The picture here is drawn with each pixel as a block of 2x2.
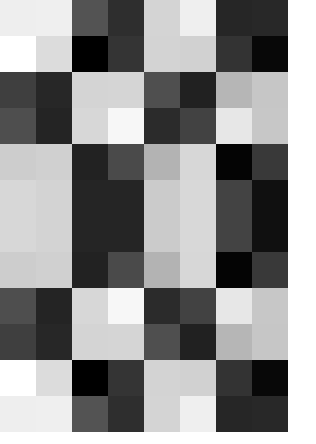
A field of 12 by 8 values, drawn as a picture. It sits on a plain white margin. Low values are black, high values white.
No row or column stands out. It is mirror symmetric from top to bottom. A checkerboard runs through the table. The middle left is the smoothest part.
